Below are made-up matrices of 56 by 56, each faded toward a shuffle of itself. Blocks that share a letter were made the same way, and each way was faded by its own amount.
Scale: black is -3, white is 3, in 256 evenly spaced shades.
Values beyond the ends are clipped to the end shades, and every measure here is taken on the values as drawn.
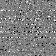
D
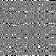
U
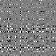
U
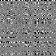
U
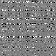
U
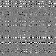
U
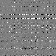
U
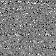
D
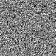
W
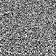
W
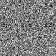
W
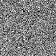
W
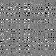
U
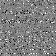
D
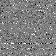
D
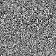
W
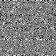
D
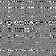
U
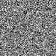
W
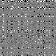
U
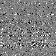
D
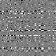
U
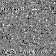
D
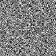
W
